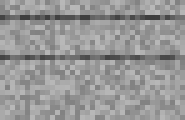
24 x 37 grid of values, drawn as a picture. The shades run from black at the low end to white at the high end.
The values are skewed, with a long tail toward low values. On average the colour sits 60% of the way up the scale. Rows 4 and 12 differ from the rows beside them.
